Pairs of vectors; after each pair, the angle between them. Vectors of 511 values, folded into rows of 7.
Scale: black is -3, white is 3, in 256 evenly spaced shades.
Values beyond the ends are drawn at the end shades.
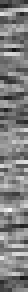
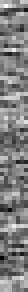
nearly opposite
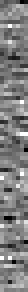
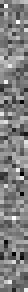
partly opposed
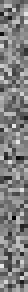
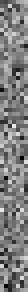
partly aligned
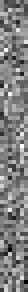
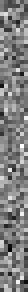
nearly parallel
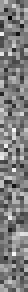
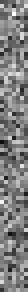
partly opposed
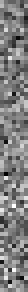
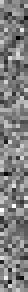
nearly parallel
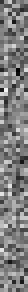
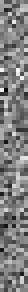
nearly opposite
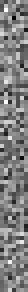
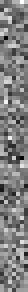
partly aligned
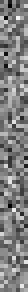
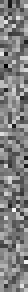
nearly parallel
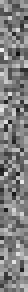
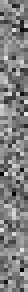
partly aligned
